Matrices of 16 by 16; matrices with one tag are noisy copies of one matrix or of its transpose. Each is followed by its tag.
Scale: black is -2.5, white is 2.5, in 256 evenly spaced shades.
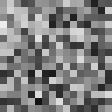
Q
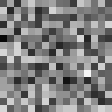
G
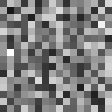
G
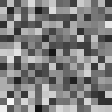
G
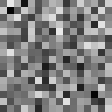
G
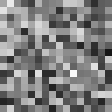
Q
